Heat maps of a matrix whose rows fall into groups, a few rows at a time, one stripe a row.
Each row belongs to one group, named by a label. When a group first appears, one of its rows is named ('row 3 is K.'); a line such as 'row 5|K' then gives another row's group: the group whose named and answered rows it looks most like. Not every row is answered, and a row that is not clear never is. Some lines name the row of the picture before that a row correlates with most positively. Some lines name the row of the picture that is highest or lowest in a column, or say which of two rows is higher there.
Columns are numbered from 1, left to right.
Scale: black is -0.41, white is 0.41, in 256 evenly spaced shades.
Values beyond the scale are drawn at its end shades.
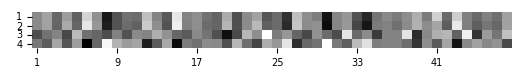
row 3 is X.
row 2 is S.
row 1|S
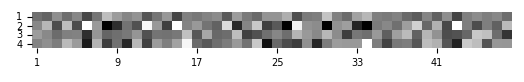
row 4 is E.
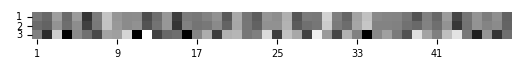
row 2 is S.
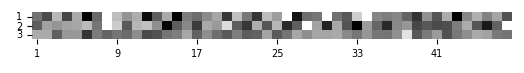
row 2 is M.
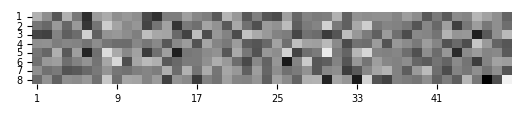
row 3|X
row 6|M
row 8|M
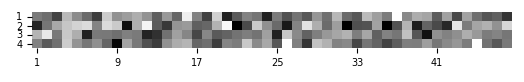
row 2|M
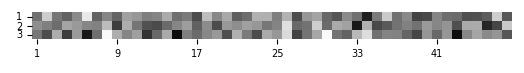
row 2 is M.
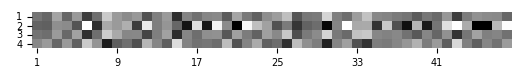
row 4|S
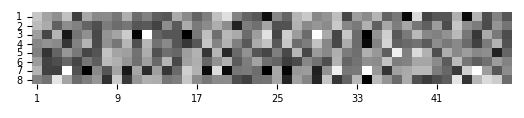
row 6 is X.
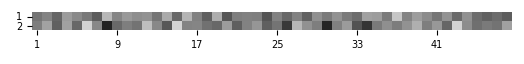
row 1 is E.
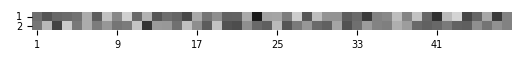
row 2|E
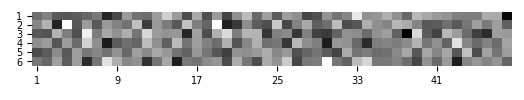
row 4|S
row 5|X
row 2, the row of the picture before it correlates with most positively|2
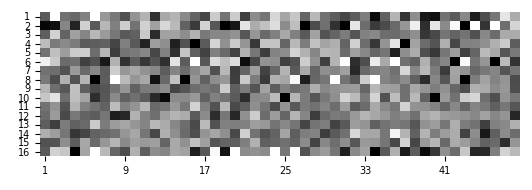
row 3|E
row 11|E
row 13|X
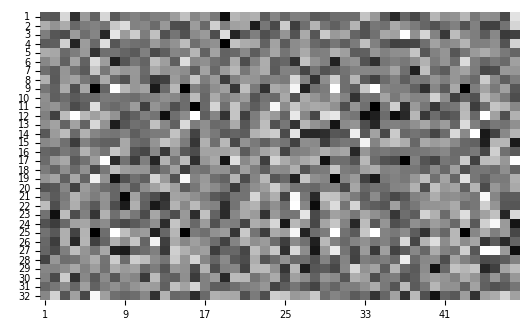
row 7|X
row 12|M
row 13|S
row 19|S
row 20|X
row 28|E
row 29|X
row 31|E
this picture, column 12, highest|26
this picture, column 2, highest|32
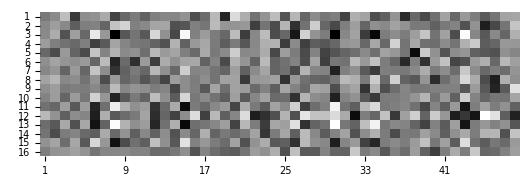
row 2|M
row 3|S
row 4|X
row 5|X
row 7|S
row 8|X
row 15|S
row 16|X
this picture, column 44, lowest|12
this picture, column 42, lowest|12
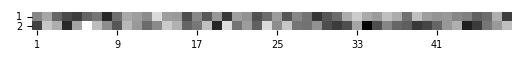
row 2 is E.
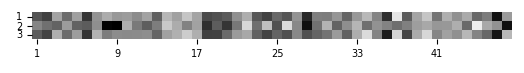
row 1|E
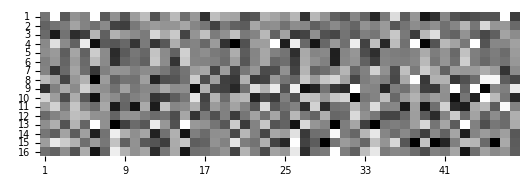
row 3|X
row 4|X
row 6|S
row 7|E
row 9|X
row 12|X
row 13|S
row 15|X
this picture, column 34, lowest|13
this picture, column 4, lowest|3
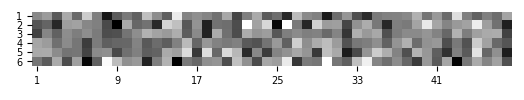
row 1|S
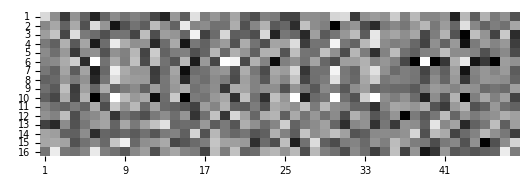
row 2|S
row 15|M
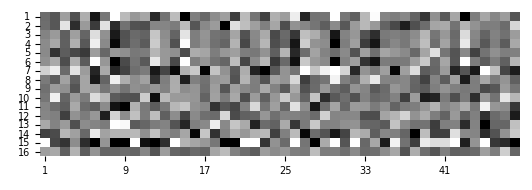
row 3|S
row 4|S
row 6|S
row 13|M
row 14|X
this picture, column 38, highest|7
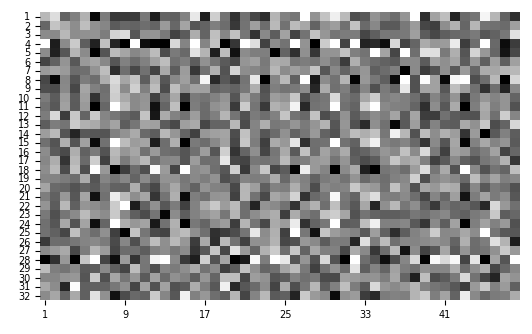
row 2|X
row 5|E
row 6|X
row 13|M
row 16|E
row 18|S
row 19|X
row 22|M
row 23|M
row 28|X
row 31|E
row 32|S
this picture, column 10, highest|4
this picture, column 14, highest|4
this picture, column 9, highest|22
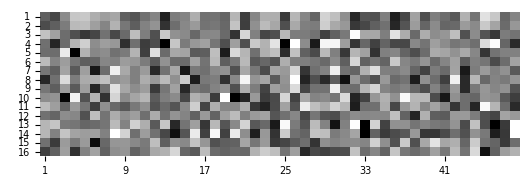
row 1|M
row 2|M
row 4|M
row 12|X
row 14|M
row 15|E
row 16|X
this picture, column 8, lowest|3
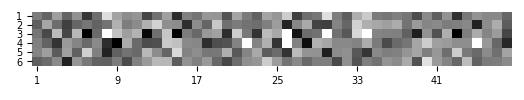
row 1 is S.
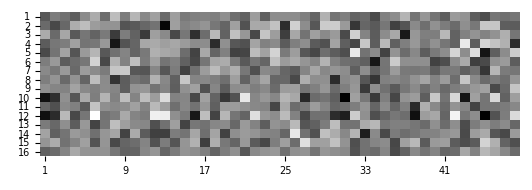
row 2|M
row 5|X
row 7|M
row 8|S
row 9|M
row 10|X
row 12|X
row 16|M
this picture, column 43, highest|4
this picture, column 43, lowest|10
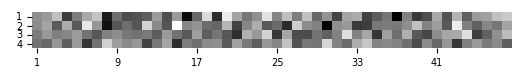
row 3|X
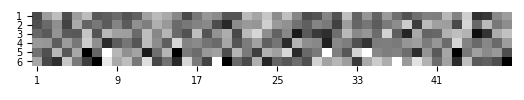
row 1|X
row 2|X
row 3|X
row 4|S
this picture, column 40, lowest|3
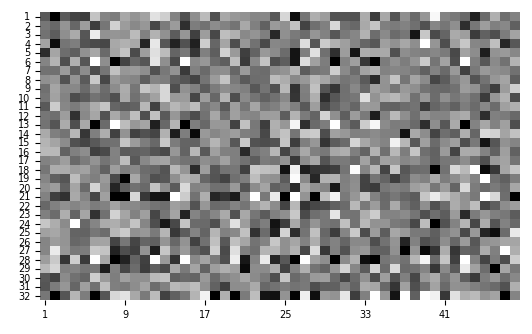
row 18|X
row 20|S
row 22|X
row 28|S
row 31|E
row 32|E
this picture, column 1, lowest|5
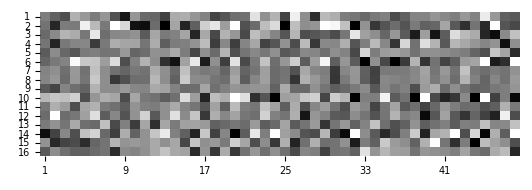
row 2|M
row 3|X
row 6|M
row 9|X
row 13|E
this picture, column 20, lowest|14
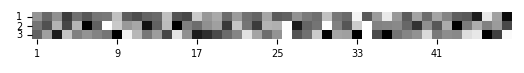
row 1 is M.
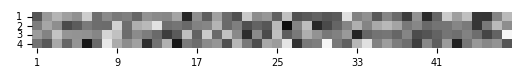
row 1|X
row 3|M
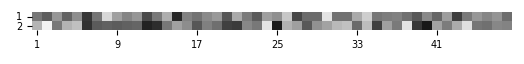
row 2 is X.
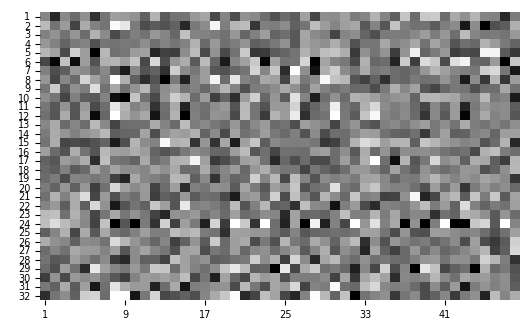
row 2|M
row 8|M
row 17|E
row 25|E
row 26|M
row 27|M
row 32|M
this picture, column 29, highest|8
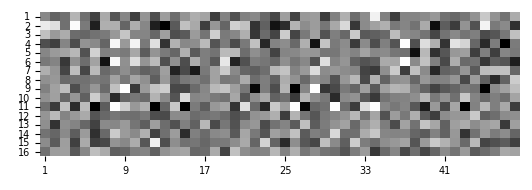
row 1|E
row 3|M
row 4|E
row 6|E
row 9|M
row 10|S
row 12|X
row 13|E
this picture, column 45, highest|2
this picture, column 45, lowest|9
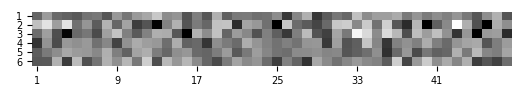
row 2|X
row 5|M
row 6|E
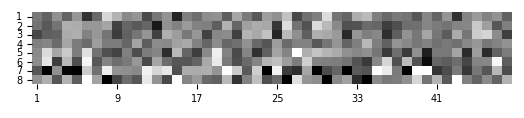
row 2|M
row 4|E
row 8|S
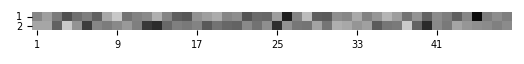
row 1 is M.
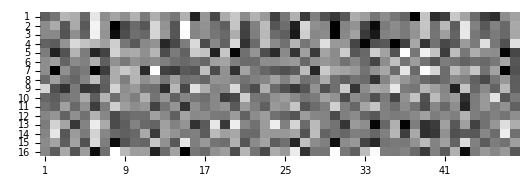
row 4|M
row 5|E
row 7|E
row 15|S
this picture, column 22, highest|1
